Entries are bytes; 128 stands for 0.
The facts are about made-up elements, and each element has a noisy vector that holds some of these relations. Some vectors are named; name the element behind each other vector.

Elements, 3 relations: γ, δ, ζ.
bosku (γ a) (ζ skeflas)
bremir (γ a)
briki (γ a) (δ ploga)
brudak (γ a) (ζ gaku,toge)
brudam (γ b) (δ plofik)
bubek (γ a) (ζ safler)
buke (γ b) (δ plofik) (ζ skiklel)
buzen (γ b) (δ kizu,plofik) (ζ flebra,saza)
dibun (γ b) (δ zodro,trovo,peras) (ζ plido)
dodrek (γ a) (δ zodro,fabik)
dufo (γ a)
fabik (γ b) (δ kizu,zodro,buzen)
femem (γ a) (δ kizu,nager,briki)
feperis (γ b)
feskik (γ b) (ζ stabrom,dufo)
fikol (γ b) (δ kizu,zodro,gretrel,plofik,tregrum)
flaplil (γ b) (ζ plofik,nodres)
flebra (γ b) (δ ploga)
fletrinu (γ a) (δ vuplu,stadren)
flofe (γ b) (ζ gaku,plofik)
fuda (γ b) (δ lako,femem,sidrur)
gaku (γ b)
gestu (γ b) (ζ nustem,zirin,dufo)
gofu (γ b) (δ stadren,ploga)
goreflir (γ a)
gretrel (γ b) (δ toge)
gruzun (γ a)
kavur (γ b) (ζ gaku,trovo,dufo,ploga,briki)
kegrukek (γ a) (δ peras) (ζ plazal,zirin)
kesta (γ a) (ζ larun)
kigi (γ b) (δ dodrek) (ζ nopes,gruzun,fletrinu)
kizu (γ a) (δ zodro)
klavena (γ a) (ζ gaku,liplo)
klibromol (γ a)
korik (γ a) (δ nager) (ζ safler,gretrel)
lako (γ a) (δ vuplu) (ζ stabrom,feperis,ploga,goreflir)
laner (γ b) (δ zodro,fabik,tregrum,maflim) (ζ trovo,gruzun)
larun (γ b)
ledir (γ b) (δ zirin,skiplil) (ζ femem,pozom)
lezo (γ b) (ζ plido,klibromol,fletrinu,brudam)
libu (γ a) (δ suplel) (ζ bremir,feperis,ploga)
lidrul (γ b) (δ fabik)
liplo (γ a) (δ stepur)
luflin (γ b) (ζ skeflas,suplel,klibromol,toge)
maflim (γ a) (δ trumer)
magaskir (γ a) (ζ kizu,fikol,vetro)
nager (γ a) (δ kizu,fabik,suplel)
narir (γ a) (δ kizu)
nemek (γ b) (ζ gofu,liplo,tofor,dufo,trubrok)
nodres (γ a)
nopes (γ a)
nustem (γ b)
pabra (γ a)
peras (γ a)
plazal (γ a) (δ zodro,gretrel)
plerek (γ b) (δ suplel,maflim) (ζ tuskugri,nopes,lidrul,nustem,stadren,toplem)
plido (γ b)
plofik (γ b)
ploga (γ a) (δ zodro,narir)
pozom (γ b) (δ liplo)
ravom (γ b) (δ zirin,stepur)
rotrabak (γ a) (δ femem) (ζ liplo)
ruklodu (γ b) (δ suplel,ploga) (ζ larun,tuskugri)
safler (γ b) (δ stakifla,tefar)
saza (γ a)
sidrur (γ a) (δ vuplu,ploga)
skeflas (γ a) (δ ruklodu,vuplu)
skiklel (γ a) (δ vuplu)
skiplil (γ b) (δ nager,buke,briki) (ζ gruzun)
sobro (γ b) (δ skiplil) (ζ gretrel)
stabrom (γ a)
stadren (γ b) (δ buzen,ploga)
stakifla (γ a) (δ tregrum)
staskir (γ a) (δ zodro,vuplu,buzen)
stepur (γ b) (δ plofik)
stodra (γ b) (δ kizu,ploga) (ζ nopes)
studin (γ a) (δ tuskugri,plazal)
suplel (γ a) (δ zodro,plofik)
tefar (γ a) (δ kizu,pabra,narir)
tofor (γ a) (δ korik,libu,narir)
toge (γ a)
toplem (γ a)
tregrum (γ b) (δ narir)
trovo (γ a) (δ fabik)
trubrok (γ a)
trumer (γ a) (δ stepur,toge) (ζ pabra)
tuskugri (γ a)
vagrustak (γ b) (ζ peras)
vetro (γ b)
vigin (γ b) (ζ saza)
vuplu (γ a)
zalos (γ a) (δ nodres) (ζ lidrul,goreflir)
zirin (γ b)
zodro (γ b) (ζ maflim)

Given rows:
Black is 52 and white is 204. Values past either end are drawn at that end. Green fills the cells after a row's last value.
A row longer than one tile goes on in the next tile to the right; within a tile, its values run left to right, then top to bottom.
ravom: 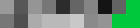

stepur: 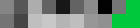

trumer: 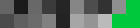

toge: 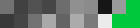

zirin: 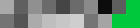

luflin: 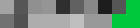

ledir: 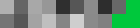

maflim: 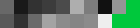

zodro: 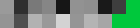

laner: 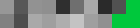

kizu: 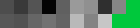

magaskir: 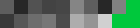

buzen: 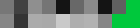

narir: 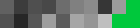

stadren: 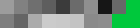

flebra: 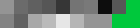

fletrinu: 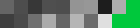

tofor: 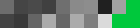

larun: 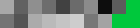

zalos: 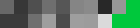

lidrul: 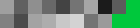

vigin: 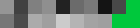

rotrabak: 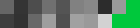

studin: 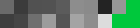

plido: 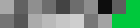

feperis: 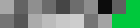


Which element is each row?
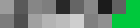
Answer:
fuda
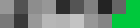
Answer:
skiplil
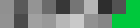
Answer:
fabik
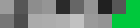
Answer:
kigi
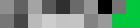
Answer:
brudam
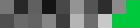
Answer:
pabra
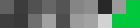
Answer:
libu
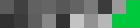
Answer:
korik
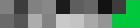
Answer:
vagrustak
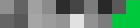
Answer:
sobro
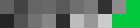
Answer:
bubek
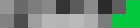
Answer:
stodra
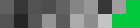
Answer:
nager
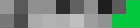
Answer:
plerek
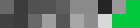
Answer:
stakifla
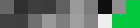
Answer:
saza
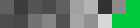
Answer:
dodrek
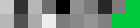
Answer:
buke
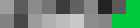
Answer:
tregrum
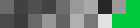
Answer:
trovo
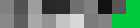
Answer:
fikol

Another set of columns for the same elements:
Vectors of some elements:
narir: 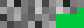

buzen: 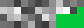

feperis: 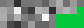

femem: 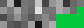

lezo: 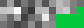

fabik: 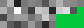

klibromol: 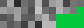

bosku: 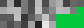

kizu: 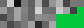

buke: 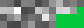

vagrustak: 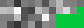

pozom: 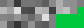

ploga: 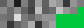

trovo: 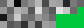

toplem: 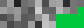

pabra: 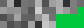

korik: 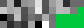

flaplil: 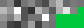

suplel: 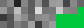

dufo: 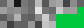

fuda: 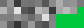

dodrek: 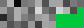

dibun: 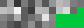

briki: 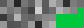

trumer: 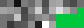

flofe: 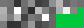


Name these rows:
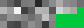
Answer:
stepur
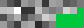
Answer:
ruklodu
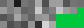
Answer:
maflim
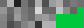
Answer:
plazal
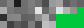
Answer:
liplo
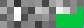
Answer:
laner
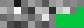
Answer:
lidrul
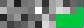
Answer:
rotrabak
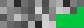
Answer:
saza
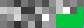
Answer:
vigin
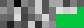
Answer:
lako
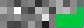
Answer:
plofik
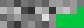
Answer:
gofu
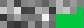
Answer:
safler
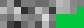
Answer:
gretrel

